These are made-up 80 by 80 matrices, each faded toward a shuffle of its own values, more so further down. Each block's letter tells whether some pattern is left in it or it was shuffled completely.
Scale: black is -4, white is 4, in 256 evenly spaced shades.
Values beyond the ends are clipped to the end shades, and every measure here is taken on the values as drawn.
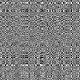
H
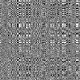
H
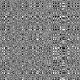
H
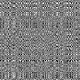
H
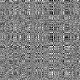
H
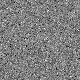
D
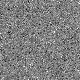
D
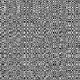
H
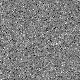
D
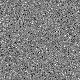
D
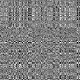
H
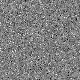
D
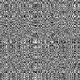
H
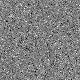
D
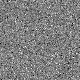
D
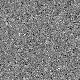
D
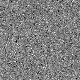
D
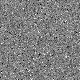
D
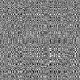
H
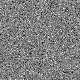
D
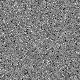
D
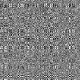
H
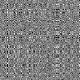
H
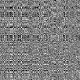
H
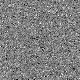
D
